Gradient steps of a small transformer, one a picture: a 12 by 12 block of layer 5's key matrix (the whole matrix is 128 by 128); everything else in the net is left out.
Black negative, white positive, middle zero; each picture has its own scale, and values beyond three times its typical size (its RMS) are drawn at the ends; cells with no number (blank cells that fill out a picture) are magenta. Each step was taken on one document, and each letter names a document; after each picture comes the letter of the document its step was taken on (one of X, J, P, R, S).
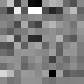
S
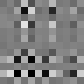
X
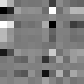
X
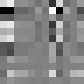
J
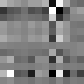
J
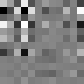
X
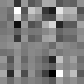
S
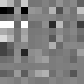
X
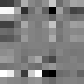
S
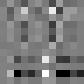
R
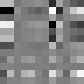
J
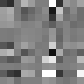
J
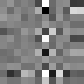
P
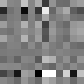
S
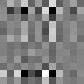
P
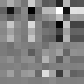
R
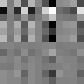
R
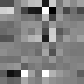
P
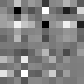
X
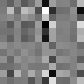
R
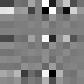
P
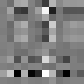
R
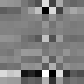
P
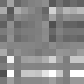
J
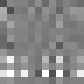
J
